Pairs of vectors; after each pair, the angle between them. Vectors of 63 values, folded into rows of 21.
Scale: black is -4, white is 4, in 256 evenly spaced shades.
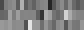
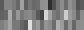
nearly parallel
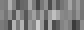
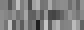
nearly opposite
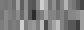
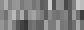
partly opposed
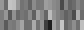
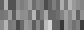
nearly opposite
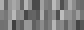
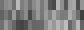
orthogonal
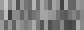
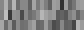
nearly parallel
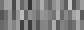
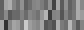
orthogonal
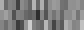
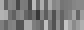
nearly parallel
